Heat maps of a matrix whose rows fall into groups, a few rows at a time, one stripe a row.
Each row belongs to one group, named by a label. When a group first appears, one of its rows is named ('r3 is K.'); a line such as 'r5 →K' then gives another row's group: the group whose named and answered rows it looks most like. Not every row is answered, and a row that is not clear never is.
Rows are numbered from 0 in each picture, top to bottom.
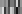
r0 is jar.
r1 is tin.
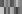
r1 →tin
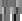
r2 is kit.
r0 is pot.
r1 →tin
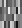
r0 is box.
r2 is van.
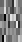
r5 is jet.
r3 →jar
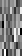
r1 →kit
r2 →box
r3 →jet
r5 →van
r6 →tin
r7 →box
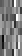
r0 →van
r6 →jet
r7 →van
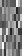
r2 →kit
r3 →jet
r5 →box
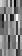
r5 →jar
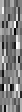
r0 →tin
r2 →jar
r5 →pot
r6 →pot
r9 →box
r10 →jet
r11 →jar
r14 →kit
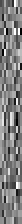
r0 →van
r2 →jet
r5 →tin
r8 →kit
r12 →box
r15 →box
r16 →tin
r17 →tin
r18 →jar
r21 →jar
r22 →tin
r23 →box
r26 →pot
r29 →van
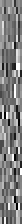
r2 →jar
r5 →jar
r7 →pot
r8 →pot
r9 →pot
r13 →van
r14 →pot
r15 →tin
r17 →jar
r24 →kit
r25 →jar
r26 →tin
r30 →pot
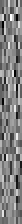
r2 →tin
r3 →jet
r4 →jet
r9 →kit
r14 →jet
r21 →pot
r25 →tin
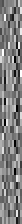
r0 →jet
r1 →kit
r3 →jar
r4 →kit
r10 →kit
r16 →kit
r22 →pot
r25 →pot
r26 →tin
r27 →box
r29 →tin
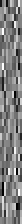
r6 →van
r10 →box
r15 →tin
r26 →jet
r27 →jet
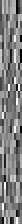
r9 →jar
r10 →box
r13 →jar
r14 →pot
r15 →box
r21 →tin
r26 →box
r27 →box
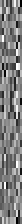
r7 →pot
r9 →pot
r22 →box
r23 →pot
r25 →kit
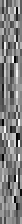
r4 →tin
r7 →box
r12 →jet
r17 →jet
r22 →jet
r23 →box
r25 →jar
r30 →tin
